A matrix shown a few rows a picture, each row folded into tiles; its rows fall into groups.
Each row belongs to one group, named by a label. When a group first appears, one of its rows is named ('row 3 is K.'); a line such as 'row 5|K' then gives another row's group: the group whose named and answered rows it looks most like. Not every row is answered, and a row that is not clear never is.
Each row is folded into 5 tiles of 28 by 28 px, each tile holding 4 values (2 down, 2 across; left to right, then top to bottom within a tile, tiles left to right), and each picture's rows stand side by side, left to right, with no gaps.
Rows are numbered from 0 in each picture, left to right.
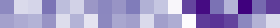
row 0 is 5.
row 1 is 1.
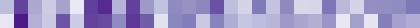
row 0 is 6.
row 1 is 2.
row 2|5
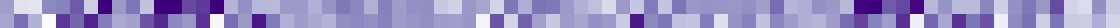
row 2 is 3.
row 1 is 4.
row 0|1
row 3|5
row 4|5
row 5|2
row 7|2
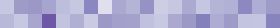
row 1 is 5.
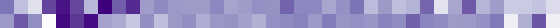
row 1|2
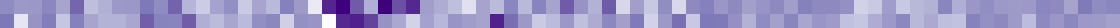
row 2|1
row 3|5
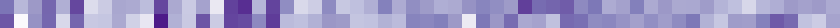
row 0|2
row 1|6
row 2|5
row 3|1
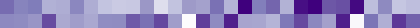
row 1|1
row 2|4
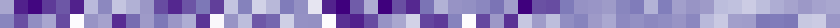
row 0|4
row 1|4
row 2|1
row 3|1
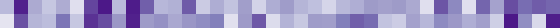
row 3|6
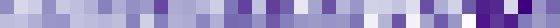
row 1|6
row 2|2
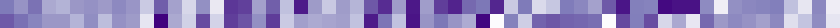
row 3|4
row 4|1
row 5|2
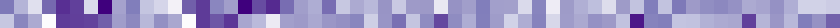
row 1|1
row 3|2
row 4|5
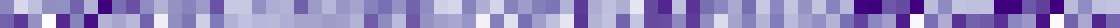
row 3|5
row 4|6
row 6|4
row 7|4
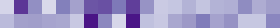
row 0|6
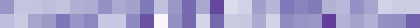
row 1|2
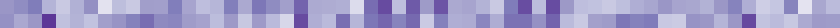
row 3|6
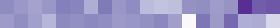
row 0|3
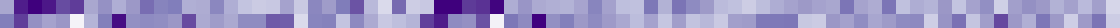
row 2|2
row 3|4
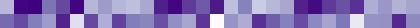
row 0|4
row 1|4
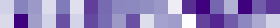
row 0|6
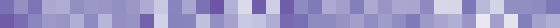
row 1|2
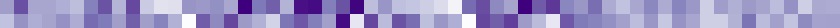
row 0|6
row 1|1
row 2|4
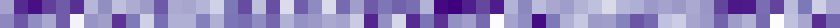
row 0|4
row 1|6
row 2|6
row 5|4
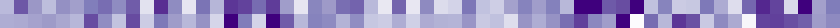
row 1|6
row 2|2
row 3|5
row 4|4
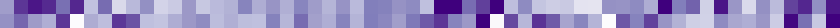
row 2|6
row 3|4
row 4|1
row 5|6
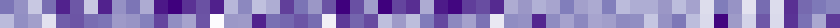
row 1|4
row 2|1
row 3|4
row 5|6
